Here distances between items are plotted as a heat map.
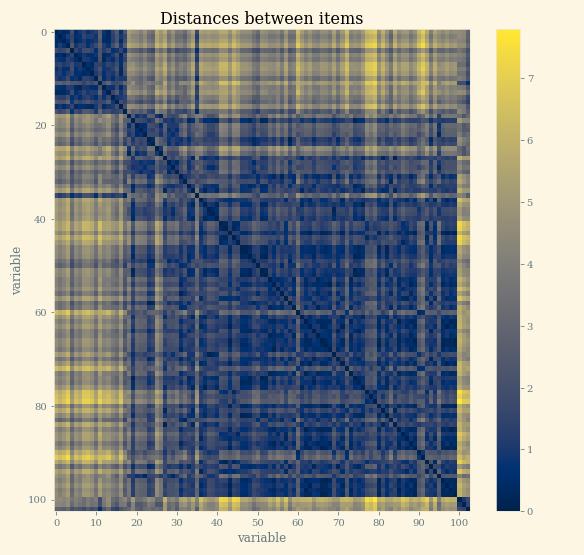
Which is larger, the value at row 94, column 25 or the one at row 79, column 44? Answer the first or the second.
the first
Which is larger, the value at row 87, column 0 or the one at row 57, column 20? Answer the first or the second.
the first
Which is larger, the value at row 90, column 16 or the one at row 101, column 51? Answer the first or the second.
the first
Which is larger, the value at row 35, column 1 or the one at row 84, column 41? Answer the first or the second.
the second
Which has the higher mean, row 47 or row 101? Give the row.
101
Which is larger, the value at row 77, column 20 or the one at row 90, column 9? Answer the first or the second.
the second
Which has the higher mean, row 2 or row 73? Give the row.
2
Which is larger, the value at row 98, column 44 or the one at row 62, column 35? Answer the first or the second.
the second
